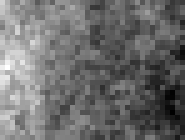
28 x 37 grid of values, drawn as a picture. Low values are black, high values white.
There is an overall slope up to the left. The bottom right is the ninth with the lowest average. No row or column stands out. The field is mottled with small blotches. On average the colour sits 40% of the way up the scale. The middle left is the ninth with the highest average.
